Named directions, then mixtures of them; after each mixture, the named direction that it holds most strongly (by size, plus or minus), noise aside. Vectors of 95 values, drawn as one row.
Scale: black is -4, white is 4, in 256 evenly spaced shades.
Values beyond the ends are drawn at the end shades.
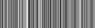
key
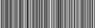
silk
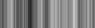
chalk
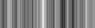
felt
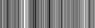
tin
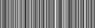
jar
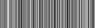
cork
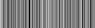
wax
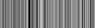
wax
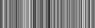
wax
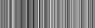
cork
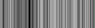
chalk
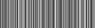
jar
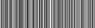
silk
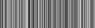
key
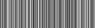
cork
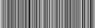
wax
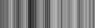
chalk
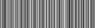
jar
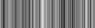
felt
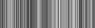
chalk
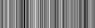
tin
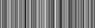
jar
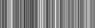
chalk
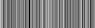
wax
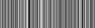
key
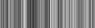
chalk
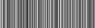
key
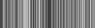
wax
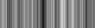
felt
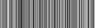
cork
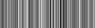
key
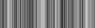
felt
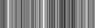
felt
